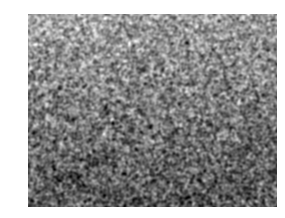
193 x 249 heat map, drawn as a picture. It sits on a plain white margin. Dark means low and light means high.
The texture is blotchy. There is an overall slope up to the top. There are no lone odd cells. There are no regular stripes. The ninth with the highest average is the top left.
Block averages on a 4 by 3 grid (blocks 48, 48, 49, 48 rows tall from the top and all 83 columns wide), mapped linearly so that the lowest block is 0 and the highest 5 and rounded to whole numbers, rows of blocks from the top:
544 / 333 / 221 / 000
